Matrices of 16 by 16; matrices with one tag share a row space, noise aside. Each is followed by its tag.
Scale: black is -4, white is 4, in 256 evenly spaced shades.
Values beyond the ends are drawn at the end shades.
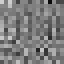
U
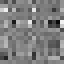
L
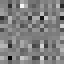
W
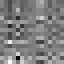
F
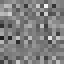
U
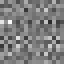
U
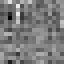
F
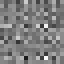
U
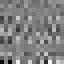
U
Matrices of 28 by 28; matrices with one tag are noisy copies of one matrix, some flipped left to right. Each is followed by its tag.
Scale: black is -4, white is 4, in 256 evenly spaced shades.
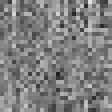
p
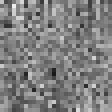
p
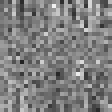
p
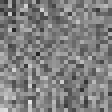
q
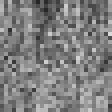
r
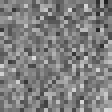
q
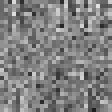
p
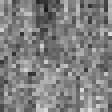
r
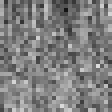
r
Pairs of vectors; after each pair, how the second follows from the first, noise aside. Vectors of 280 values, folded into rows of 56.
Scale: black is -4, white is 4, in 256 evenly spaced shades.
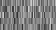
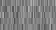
shrunk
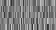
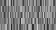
sign-scrambled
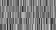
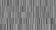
shrunk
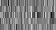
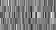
negated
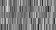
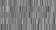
shrunk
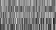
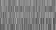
shrunk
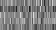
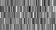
sign-scrambled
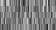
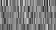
sign-scrambled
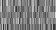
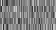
sign-scrambled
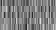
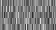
sign-scrambled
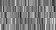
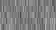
shrunk
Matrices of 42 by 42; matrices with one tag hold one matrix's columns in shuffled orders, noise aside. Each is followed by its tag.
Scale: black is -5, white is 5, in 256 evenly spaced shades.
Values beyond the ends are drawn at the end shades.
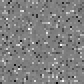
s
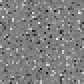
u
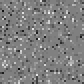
u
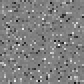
s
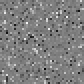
u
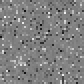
u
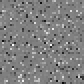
s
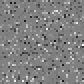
s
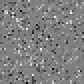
u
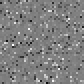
s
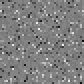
s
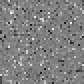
u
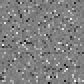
s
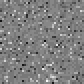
s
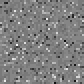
s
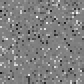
u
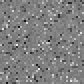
s
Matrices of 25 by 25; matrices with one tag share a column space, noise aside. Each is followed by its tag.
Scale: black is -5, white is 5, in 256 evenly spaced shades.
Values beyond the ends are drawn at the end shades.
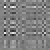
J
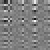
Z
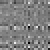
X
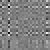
J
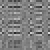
J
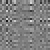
Z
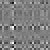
X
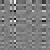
Z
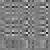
J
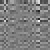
Z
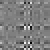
X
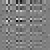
Z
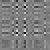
J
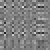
J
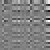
Z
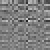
Z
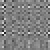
J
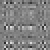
X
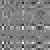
X
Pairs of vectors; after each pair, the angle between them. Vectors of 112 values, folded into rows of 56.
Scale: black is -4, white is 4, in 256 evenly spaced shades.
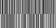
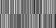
partly opposed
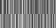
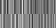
nearly parallel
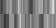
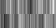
nearly parallel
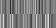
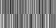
nearly parallel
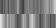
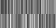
partly aligned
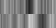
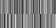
orthogonal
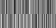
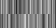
orthogonal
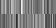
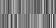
partly aligned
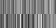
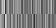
orthogonal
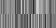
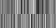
nearly opposite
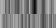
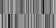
orthogonal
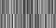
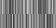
nearly opposite
